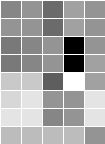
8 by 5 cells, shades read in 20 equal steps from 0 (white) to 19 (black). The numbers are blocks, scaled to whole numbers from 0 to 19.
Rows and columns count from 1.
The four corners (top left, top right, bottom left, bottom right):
9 8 5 8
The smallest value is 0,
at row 5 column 4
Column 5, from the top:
8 8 8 7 7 2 2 8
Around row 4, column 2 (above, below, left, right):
9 4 10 8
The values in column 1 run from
2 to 10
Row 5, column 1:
4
